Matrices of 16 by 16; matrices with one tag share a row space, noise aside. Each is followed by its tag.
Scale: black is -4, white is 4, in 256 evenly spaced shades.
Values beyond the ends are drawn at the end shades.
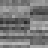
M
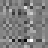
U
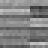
M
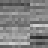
M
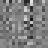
U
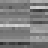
M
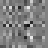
U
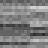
M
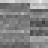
M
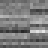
M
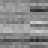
M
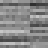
M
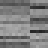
M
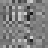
U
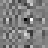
U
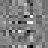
U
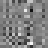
U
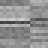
M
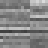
M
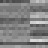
M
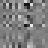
U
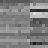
M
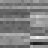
M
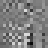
U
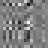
U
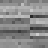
M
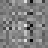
U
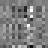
U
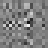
U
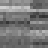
M
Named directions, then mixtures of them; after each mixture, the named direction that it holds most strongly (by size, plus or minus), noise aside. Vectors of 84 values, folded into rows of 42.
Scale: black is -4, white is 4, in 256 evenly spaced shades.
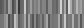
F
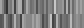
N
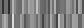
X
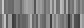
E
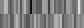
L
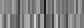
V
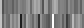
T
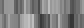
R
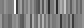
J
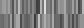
V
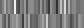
J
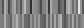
L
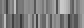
E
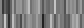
X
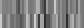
V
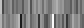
T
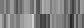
R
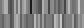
L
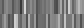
F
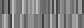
X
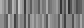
F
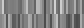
E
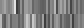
J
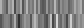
N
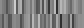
J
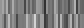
V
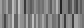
F
